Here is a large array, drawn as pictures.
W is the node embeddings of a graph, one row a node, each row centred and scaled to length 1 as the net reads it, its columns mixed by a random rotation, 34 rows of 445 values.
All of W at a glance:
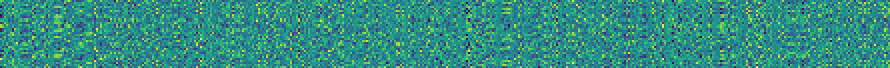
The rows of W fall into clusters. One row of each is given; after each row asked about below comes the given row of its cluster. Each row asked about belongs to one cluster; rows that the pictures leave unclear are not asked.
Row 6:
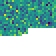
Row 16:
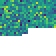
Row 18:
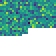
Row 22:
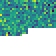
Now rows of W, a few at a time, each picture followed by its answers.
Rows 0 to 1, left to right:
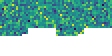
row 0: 16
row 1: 6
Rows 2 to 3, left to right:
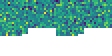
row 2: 22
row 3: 18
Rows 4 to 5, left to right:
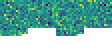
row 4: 6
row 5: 22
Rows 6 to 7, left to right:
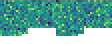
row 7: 18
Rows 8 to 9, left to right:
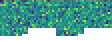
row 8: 18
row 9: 22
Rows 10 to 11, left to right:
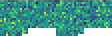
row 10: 22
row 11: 18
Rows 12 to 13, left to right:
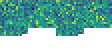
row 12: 16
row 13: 16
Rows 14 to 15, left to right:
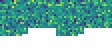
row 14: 18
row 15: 18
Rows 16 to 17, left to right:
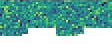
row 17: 6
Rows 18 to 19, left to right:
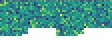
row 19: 6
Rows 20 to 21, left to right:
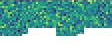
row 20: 16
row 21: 22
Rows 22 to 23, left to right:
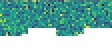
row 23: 6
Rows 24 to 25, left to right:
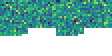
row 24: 6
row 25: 18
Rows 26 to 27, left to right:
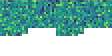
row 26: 22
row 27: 18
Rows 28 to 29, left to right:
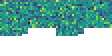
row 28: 18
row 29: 16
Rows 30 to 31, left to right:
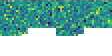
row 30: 6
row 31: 16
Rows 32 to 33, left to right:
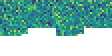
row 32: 6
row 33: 22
